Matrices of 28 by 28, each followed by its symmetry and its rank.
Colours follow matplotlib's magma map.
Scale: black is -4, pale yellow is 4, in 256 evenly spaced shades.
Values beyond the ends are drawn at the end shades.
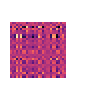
neither, rank two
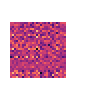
neither, rank five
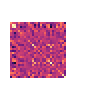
symmetric, rank five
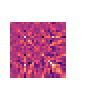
symmetric, rank three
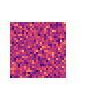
antisymmetric, full rank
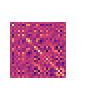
symmetric, rank five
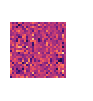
neither, rank five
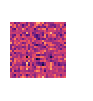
neither, rank five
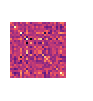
symmetric, rank five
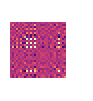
symmetric, rank three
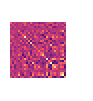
symmetric, rank five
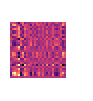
neither, rank two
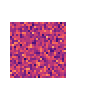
antisymmetric, full rank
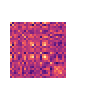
symmetric, rank three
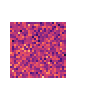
antisymmetric, full rank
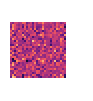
neither, rank five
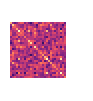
symmetric, rank five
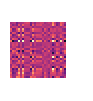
neither, rank two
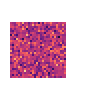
antisymmetric, full rank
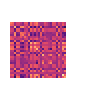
symmetric, rank three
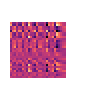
neither, rank two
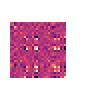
symmetric, rank three
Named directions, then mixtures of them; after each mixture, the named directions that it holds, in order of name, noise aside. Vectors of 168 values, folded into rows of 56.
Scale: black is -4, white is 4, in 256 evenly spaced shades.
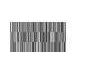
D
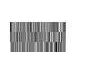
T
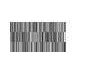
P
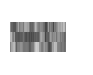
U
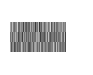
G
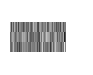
D, P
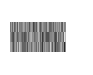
D, P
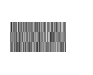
D, G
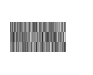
P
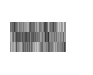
P, U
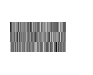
T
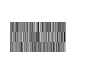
G, P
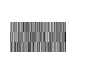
G, P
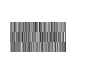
G, P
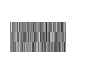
D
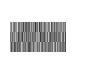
G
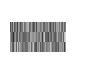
G, P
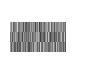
G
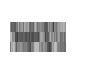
U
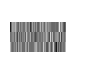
T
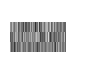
G, U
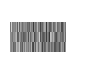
D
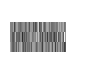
G, P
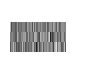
D, T
